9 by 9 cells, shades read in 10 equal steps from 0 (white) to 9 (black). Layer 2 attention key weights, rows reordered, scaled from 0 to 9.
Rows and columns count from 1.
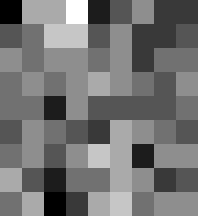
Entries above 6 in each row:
4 2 1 0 1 1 1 2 2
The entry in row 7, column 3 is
6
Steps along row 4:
down up down down up up up down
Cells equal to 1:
0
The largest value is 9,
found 2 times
